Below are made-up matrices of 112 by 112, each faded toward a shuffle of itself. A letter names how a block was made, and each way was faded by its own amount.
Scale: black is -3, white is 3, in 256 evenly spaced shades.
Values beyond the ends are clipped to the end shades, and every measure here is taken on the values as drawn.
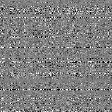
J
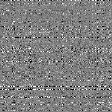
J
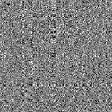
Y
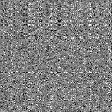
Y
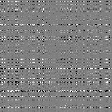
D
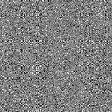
Y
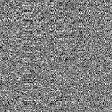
Y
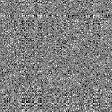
Y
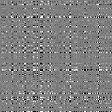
D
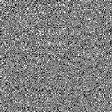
Y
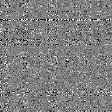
J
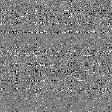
J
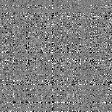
J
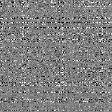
J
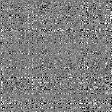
J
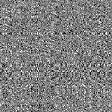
Y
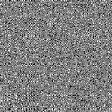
Y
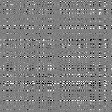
D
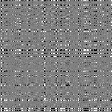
D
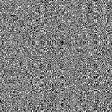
Y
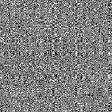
Y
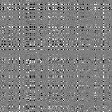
D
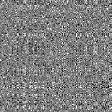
Y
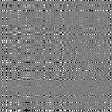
D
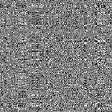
Y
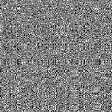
Y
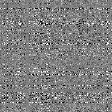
J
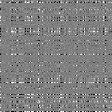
D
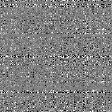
J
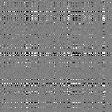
D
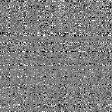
J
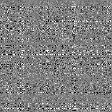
J
